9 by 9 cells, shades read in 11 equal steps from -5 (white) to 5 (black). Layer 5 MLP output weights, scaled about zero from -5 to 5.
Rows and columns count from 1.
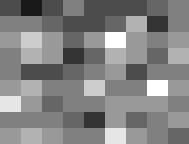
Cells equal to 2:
10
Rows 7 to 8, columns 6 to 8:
-1 -1 -1 / -1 1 0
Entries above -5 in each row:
9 9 8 9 9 8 9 9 9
